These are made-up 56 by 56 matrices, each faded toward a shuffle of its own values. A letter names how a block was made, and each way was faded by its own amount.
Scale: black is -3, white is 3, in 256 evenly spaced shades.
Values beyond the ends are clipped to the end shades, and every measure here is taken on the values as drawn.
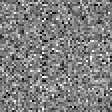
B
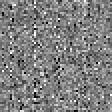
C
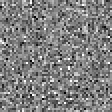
B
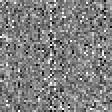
C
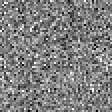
B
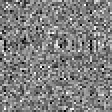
B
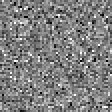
B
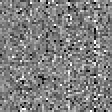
C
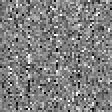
C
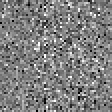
C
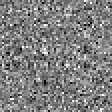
B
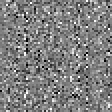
C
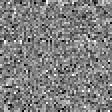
B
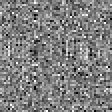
B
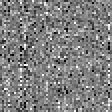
C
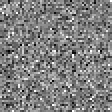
B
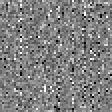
C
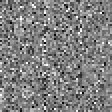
C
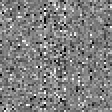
C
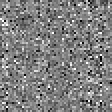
C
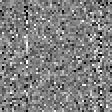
C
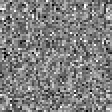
B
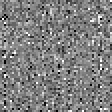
C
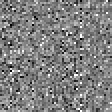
C
